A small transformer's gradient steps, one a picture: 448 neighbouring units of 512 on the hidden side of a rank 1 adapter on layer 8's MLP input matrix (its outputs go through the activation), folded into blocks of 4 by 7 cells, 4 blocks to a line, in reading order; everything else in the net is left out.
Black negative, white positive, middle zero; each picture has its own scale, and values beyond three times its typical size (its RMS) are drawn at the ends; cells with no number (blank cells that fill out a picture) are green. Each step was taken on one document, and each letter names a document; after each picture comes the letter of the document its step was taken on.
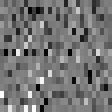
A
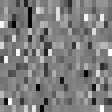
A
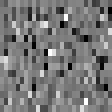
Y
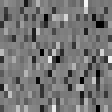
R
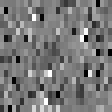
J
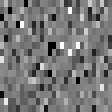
J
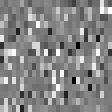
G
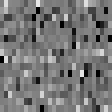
R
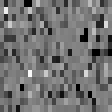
A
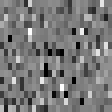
J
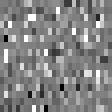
J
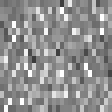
Y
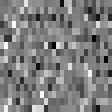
Y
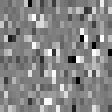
G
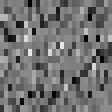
J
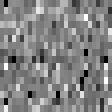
Y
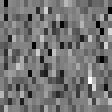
Y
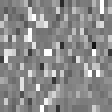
G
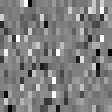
G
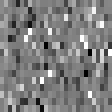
A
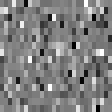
R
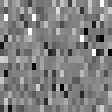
J
